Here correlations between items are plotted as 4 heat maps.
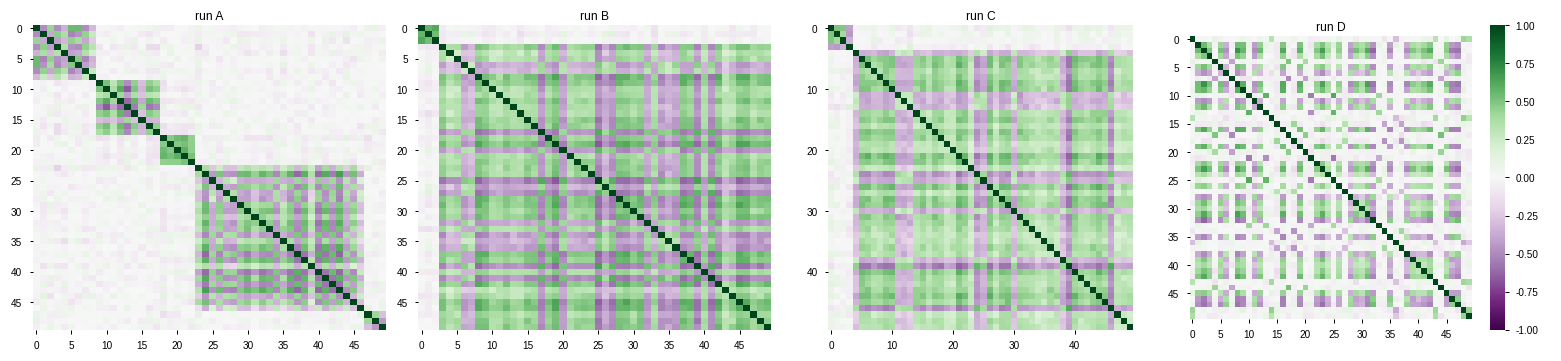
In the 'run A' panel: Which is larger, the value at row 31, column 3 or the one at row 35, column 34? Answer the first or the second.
the first
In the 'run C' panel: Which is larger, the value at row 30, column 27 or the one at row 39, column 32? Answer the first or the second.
the first
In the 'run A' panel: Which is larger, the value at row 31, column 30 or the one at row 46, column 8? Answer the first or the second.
the first
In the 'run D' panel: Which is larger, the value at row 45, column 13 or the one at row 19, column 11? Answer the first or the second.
the first
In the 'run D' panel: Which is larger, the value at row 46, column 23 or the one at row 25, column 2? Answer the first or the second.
the second
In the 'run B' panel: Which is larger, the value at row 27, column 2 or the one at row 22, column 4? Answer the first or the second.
the second
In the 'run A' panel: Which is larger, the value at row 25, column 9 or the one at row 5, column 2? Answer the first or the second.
the second
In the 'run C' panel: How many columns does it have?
50
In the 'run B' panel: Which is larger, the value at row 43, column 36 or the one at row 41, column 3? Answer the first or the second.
the first
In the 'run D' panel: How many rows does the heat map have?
50
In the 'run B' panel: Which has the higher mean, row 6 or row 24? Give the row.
24
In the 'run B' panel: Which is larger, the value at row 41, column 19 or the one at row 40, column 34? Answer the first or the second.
the second
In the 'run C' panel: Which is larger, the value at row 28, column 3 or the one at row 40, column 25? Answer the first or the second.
the first
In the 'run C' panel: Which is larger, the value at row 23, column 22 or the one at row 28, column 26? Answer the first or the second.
the second
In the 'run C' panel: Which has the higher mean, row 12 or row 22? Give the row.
22
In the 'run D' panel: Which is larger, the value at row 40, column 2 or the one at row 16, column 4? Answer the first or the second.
the first
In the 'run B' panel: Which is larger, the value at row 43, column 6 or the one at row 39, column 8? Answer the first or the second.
the first
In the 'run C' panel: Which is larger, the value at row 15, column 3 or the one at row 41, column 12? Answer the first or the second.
the first
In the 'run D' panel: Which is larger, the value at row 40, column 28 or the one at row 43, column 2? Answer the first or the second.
the second
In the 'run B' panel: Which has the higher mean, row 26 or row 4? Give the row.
4
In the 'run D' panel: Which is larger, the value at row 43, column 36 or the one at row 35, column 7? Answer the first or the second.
the second
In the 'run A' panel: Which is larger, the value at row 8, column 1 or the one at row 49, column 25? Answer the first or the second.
the first
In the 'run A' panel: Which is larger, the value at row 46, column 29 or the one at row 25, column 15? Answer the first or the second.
the second
